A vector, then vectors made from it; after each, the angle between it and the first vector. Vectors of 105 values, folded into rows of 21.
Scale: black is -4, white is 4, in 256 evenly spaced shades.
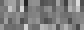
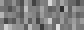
partly opposed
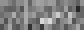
partly opposed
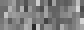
partly aligned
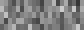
partly opposed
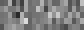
partly opposed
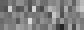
orthogonal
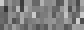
partly opposed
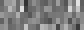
nearly parallel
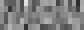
nearly opposite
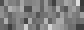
partly aligned
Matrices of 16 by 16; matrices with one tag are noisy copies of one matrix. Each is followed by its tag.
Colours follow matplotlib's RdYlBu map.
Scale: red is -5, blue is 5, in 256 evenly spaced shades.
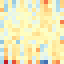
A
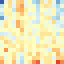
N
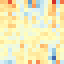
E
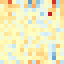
E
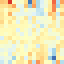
E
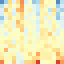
N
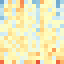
N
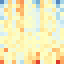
N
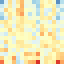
N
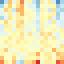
N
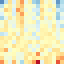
N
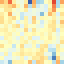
E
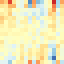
E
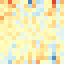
E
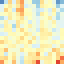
N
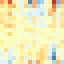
E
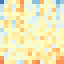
N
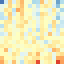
N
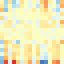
A
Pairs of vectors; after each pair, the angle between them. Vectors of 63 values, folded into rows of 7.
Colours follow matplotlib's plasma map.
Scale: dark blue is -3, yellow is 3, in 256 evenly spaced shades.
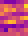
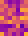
partly aligned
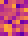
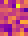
nearly opposite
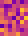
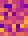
partly aligned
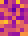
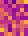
orthogonal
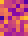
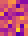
partly aligned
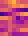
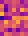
partly opposed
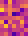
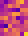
partly opposed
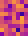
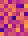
partly opposed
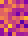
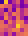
partly opposed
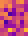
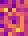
partly opposed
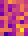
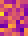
partly opposed
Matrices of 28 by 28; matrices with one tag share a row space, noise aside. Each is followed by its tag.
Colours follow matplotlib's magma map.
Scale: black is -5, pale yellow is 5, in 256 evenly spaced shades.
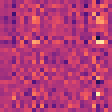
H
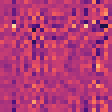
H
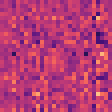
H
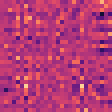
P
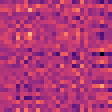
P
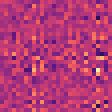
H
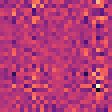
H
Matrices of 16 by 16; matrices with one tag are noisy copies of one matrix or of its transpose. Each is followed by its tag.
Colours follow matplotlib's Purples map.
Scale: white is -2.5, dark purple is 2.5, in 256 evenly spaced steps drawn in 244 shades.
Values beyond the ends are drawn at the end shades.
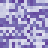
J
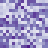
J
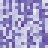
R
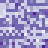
J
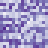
R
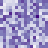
J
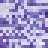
J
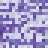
R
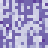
R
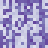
R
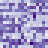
R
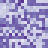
J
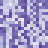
J
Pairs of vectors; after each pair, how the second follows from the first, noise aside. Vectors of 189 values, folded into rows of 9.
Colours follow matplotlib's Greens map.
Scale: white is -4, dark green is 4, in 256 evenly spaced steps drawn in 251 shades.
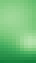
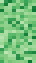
shuffled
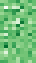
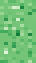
partly zeroed
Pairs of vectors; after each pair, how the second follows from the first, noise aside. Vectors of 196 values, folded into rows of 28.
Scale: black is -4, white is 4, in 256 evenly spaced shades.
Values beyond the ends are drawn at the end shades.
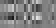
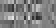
negated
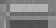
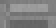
shrunk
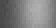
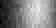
scaled up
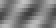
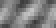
negated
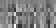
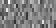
shuffled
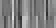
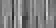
negated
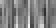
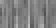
shrunk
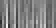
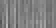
shrunk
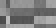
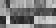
scaled up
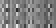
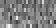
shuffled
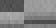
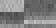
negated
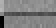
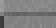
shrunk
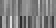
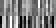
scaled up
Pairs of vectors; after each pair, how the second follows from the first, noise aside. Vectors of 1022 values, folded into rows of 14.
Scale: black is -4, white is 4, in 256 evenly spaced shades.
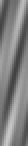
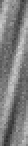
negated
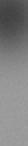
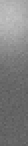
negated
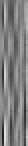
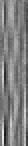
negated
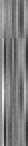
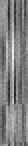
wrapped around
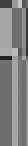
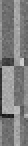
wrapped around
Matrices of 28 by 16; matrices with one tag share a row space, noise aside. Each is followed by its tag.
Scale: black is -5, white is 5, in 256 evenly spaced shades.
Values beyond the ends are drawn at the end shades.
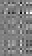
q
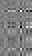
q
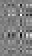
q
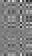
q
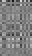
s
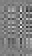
q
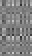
s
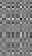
s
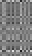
s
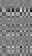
s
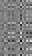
q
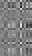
q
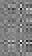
q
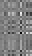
q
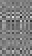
s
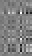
q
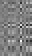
q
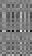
s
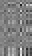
q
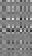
s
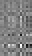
q
